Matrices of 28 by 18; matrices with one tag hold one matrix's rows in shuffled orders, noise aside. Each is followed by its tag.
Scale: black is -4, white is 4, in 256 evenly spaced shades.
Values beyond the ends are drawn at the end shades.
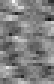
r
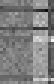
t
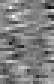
r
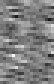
r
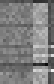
t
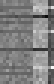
t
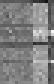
t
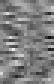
r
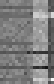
t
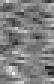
r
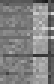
t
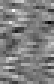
r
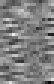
r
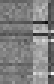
t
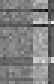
t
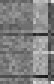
t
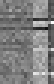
t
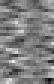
r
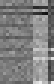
t
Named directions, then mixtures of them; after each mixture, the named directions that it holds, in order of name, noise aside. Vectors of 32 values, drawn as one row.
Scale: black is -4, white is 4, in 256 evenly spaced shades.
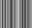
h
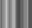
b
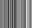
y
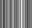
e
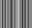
h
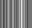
e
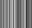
h, y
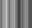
b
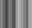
b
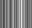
e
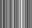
e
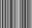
h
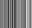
y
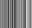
y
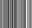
y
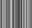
e, h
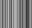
h, y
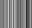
y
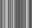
b, y
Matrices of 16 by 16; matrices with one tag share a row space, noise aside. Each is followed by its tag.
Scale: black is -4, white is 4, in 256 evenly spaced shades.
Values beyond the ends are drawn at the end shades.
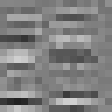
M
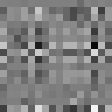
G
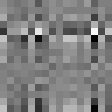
G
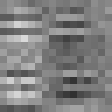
M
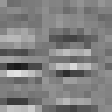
M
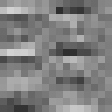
M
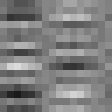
M
